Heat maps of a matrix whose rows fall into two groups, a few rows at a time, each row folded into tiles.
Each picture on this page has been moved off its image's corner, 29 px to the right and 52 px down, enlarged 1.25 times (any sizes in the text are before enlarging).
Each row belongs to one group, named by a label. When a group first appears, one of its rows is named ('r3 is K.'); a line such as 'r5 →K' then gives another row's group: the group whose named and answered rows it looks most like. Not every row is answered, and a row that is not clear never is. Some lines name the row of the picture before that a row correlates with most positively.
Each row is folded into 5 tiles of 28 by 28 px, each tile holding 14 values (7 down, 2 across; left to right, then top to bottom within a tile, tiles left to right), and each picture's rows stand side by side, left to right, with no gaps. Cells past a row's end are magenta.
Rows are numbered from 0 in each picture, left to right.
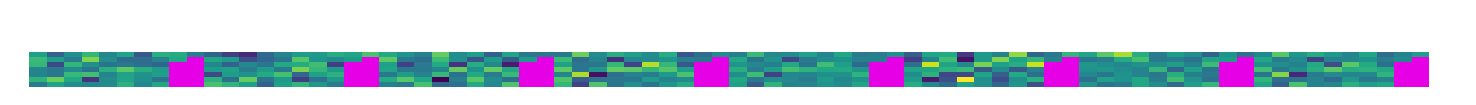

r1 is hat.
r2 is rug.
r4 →rug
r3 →rug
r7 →rug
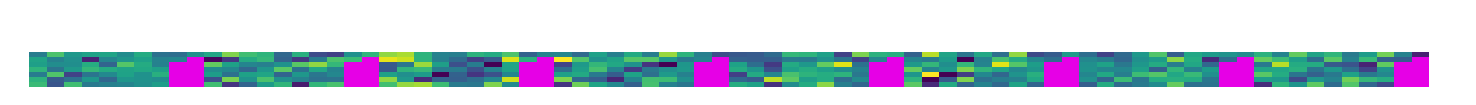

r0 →rug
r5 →rug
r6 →hat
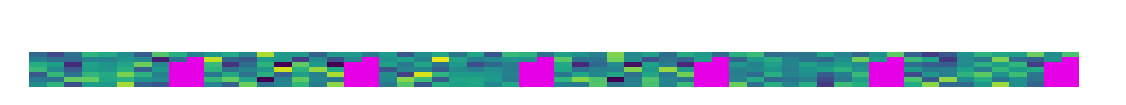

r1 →rug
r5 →hat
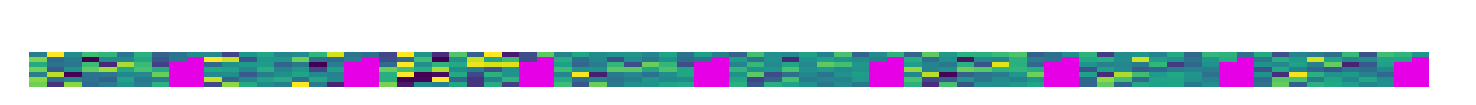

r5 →rug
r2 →rug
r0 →rug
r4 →rug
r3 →rug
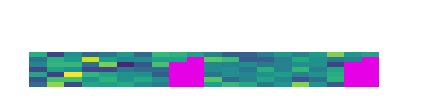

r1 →hat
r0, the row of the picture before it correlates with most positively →7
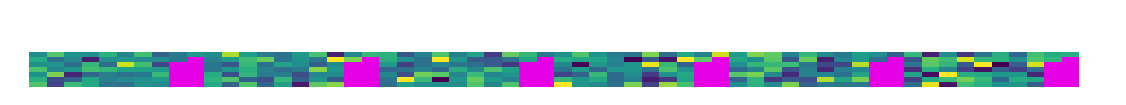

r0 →rug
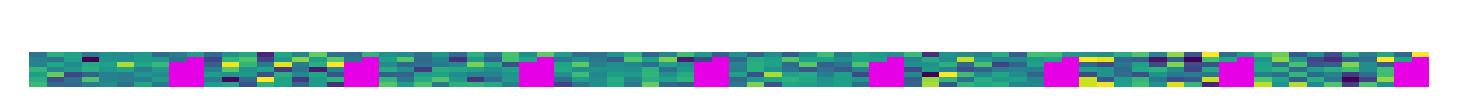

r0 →rug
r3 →hat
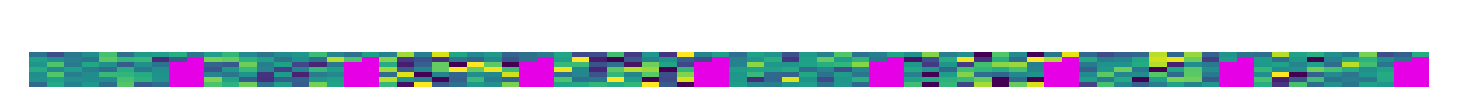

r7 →rug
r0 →hat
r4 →rug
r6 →hat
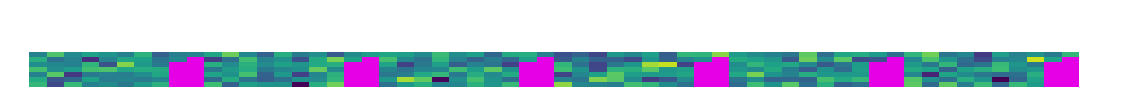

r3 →hat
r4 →hat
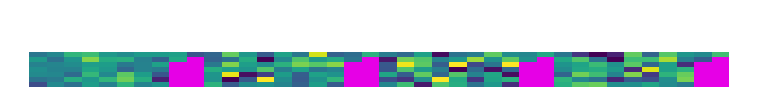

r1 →rug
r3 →hat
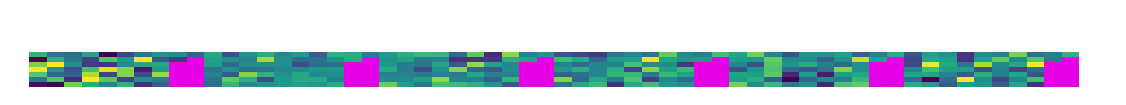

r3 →hat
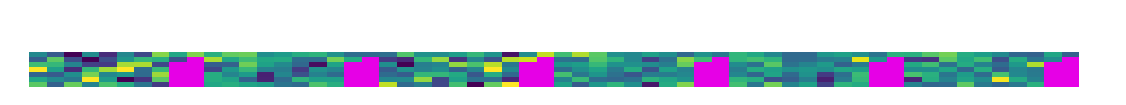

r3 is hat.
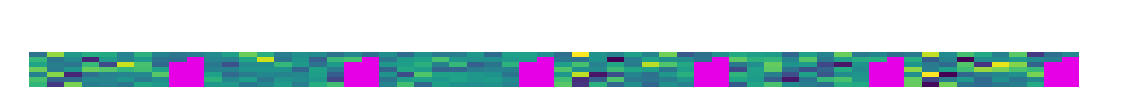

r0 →rug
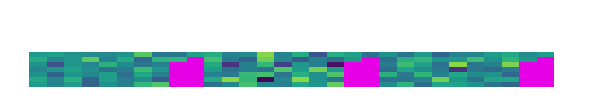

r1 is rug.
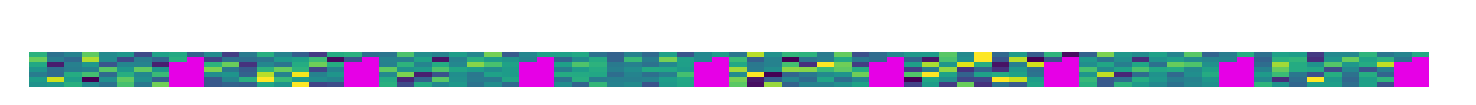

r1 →hat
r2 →rug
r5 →hat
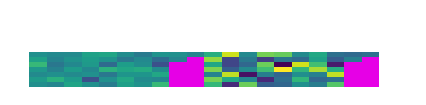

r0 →rug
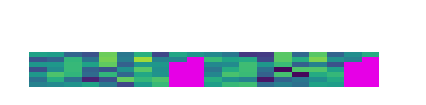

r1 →hat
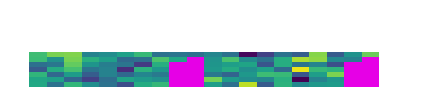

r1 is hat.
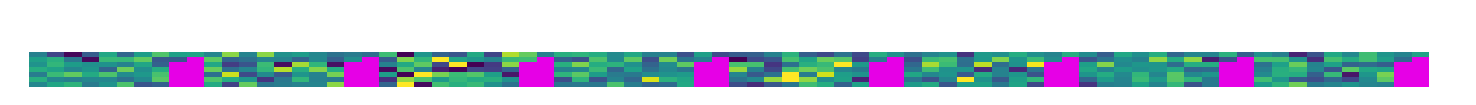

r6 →hat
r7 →hat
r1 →rug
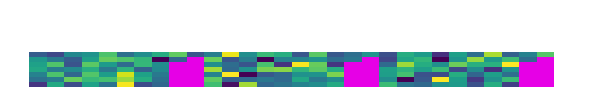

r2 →rug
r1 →rug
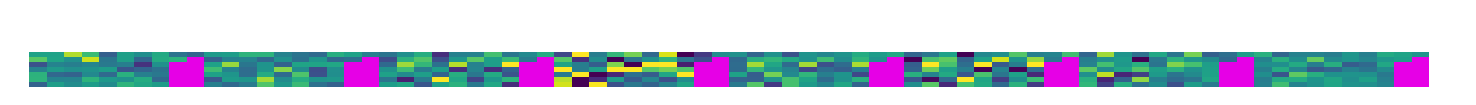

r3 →rug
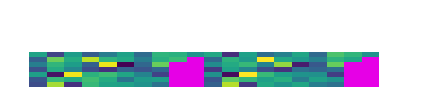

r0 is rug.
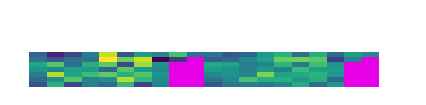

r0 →hat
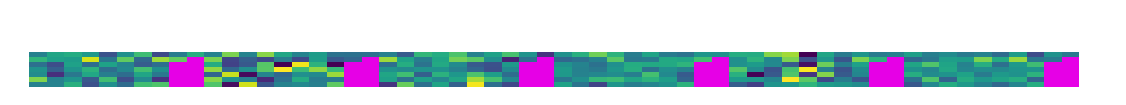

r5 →hat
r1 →rug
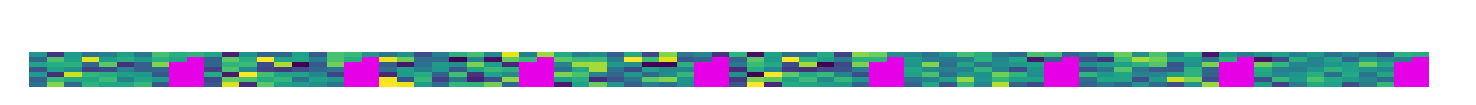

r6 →hat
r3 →hat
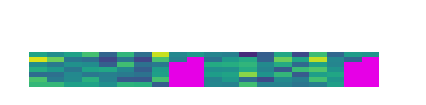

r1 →hat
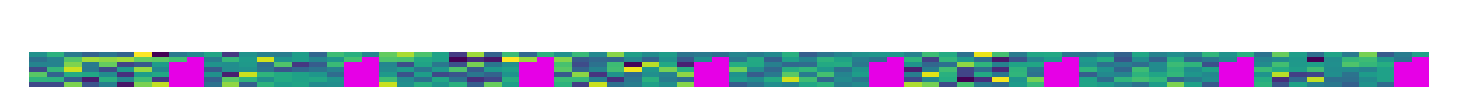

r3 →rug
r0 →hat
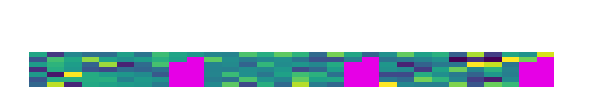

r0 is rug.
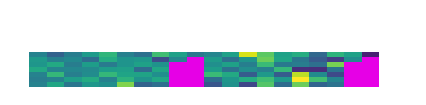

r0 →hat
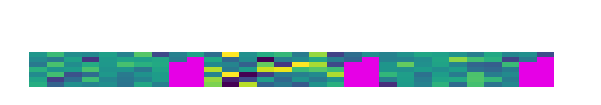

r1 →rug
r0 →rug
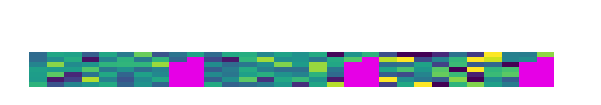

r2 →hat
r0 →rug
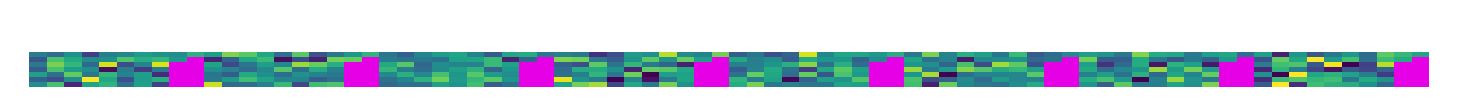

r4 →hat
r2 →hat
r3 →hat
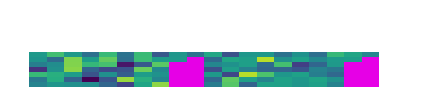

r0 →hat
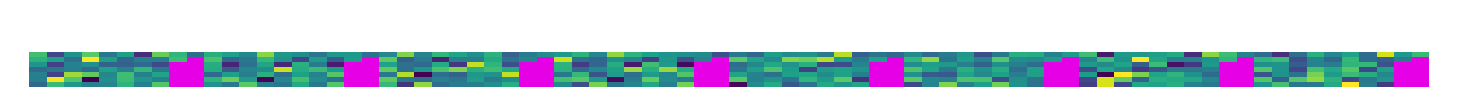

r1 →rug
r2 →rug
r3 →rug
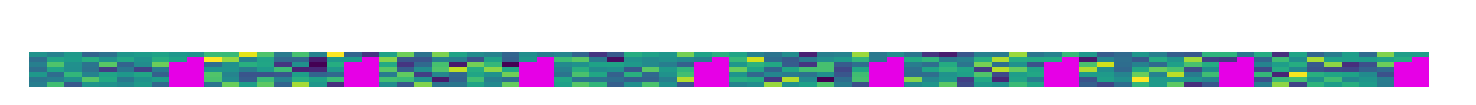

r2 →rug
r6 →hat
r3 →hat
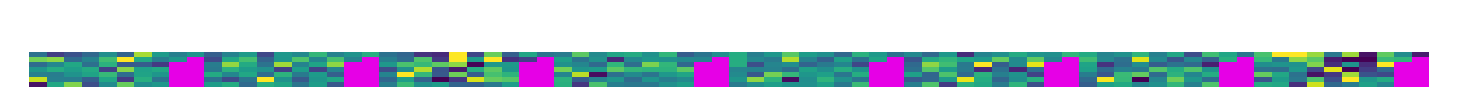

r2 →hat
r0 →hat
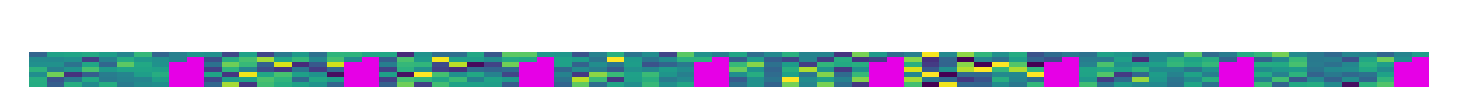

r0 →rug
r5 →rug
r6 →rug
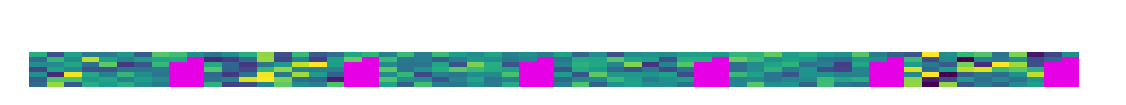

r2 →rug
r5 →rug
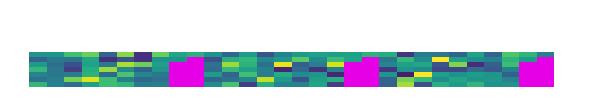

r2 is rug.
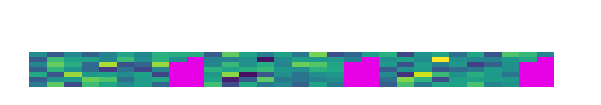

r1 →rug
